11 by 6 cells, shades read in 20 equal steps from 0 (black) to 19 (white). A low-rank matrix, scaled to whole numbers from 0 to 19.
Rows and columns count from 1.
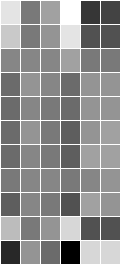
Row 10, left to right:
14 9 11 16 6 6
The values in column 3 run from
8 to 12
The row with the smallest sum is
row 11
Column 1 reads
17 15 10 8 8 8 8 9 7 14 3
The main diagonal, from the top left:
17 9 10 8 11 12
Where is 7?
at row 6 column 4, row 7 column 4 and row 9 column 1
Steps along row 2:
down up up down same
